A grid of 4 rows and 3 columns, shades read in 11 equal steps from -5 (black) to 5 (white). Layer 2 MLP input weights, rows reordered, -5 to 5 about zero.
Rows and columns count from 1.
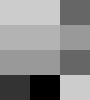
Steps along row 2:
same down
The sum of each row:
5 5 1 -5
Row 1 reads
3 3 -1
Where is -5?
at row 4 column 2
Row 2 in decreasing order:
2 2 1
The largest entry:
3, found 3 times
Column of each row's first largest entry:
1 1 1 3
